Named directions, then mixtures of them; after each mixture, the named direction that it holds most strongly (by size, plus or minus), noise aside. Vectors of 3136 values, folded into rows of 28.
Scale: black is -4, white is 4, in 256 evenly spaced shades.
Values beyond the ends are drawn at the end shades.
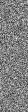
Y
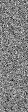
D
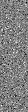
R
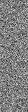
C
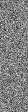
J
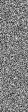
Y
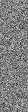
C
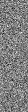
D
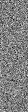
D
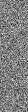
C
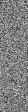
J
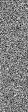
J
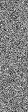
J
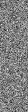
J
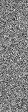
C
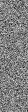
C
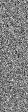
D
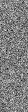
J
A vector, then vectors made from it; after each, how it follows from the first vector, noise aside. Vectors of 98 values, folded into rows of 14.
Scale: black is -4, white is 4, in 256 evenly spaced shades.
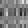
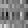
reversed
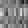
negated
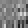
wrapped around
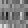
reversed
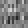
wrapped around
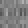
shrunk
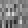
wrapped around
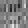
wrapped around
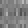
shrunk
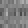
shrunk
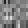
wrapped around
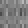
shrunk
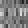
negated
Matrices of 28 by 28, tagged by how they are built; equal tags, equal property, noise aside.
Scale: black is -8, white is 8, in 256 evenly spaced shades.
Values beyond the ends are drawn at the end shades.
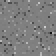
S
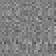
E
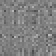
E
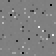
S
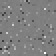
S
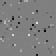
S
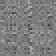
E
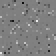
S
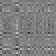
E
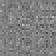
E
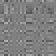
E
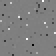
S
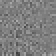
E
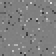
S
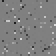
S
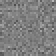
E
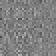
E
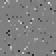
S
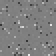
S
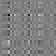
E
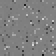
S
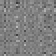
E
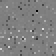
S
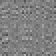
E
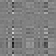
E
